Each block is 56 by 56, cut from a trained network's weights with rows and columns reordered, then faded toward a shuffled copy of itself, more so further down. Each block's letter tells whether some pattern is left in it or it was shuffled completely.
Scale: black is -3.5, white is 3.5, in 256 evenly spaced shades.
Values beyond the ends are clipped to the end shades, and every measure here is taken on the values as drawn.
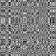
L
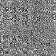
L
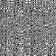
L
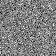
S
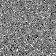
S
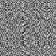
L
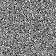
S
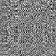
L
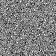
S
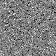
S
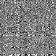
L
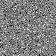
S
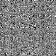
L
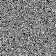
S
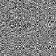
L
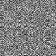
L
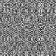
L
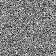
S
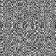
L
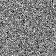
S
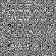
L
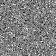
S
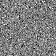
S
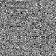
L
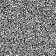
S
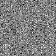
L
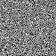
S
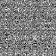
L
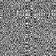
L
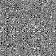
L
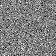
S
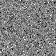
S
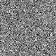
L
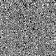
L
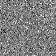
L
